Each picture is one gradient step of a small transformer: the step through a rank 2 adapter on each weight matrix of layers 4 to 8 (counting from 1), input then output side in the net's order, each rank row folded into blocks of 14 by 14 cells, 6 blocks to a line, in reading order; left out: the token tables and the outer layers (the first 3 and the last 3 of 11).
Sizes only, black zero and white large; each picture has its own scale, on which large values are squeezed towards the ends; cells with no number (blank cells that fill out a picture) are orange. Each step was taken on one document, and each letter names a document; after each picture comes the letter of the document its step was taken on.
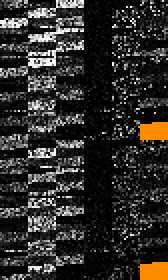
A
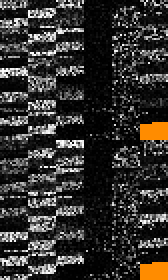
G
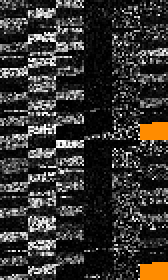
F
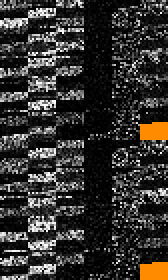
G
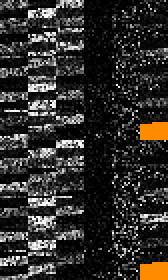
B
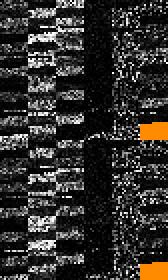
F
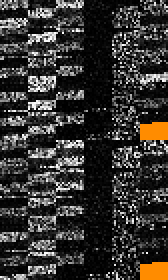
G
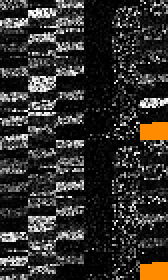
G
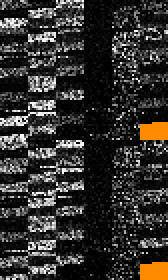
G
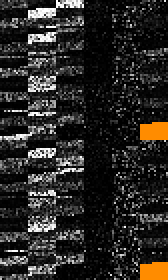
B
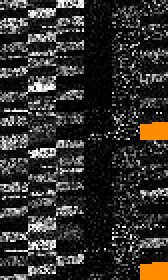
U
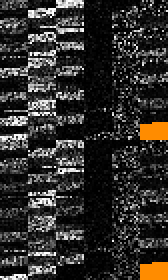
A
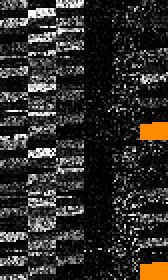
B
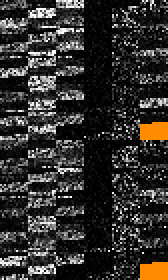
A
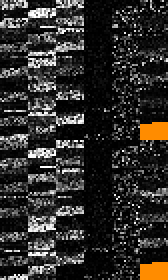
A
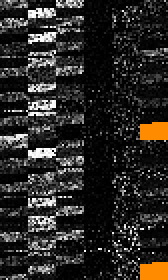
B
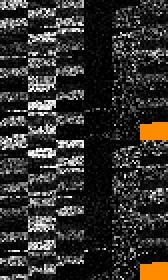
G
